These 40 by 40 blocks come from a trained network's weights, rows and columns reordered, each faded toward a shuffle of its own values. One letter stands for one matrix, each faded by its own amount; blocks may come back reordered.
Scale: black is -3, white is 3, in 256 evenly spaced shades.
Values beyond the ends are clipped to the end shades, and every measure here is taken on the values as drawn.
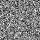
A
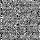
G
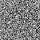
A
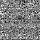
G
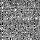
G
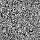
A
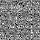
G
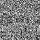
A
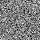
A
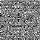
G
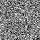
A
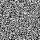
A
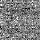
G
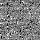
G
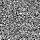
A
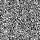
A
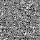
G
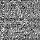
G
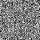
A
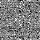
G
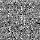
G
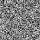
A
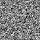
A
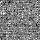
G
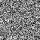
A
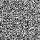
A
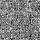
G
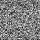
A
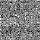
G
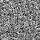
A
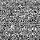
G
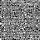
G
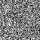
A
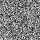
A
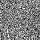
A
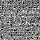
G
